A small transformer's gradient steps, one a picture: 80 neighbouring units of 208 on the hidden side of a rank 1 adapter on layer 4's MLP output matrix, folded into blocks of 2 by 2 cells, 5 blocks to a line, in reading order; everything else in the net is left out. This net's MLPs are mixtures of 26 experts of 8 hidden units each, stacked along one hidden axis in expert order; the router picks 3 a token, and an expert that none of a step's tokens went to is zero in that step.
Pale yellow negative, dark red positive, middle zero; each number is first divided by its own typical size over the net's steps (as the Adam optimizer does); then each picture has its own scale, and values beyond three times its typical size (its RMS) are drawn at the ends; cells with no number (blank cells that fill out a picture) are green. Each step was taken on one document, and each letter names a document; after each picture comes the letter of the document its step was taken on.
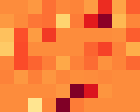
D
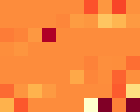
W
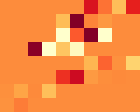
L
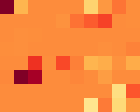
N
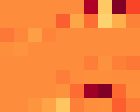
D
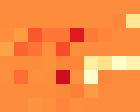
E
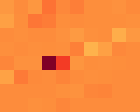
D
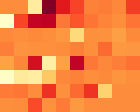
L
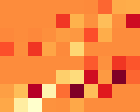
L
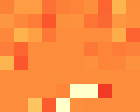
D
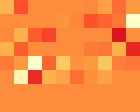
N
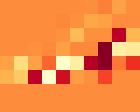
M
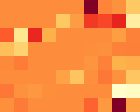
W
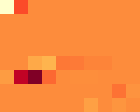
N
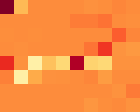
N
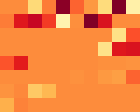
L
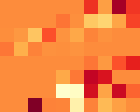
W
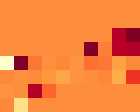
M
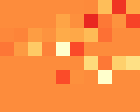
E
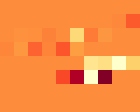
E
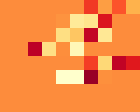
L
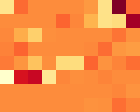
D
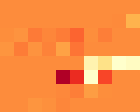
E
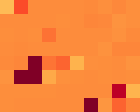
N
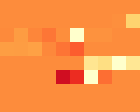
E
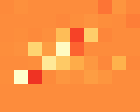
E
